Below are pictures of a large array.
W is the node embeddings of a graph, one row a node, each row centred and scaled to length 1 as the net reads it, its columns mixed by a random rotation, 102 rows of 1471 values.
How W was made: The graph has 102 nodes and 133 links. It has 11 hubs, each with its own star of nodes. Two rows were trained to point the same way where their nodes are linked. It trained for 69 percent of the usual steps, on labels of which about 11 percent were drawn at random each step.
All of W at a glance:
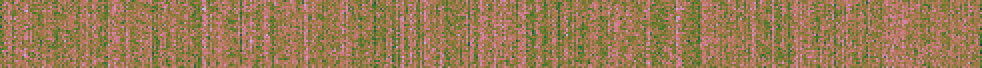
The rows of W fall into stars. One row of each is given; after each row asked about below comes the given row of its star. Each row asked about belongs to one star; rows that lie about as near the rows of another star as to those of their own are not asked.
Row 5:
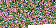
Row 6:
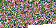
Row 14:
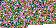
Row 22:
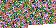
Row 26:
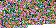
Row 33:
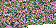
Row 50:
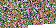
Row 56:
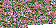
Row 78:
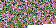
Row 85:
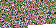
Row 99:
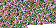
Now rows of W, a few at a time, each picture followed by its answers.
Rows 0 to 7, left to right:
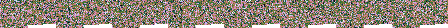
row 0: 22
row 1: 99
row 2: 50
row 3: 26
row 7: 56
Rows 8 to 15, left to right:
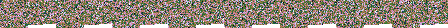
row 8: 14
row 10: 50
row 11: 6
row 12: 14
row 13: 99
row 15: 85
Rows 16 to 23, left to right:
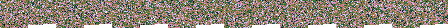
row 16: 33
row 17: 50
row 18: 85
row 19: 50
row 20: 22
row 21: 22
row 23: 56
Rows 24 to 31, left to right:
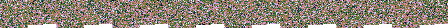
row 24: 78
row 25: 6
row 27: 22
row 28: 6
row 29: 14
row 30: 26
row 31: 33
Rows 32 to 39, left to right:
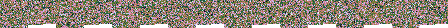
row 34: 85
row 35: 5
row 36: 78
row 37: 26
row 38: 14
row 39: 14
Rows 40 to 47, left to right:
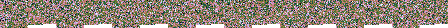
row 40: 6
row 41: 50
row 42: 33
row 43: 33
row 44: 5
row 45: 50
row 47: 26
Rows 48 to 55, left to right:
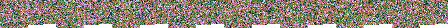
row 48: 14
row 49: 85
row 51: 26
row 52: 78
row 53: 85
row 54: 26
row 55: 6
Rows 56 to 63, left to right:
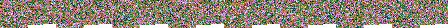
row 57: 50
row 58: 26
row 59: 56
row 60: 22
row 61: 85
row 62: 6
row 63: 26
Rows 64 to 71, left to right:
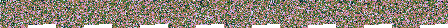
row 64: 22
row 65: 14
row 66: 85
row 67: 14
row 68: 26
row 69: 50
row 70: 99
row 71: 5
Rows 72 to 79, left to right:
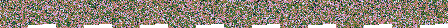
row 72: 22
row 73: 33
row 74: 99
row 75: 78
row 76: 78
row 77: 6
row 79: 5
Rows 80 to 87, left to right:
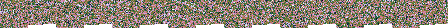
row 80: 33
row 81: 33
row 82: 22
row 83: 33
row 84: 85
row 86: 56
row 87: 22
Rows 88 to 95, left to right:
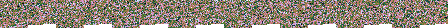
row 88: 99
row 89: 78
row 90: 99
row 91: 5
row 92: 85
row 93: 99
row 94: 22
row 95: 56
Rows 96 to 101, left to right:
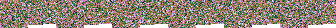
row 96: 26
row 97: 5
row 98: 85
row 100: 85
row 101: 50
